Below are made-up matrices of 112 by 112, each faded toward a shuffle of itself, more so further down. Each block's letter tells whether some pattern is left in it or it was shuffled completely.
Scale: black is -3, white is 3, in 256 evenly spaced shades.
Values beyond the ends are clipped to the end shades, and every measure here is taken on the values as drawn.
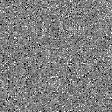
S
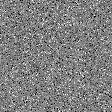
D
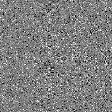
S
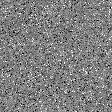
D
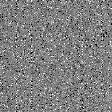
S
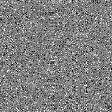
S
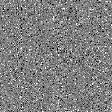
S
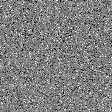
D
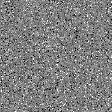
S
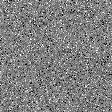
D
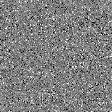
S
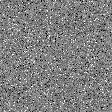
D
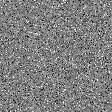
D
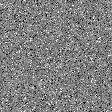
D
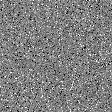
D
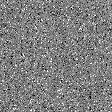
D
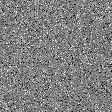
D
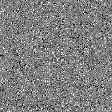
S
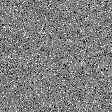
D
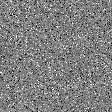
D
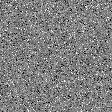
D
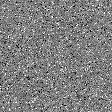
D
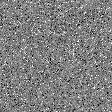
D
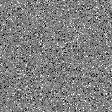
S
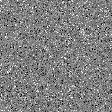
S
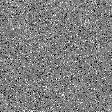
S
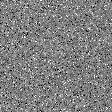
D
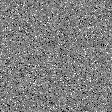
D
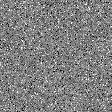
S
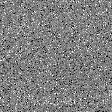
S
